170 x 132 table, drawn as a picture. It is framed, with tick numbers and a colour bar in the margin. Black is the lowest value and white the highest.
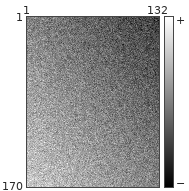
Slope: up to the bottom left. Ninth with the highest average: bottom left. Ninth with the lowest average: top right. Mirror symmetry: none. Stripes: none.
